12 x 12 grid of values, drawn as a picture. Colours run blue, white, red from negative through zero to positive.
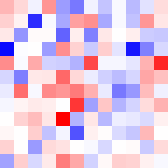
The bottom right is the calmest part. The halves do not mirror each other. There is no overall slope.
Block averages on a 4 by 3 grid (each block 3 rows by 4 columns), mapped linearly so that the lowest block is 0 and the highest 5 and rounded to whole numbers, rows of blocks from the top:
202 / 142 / 451 / 223
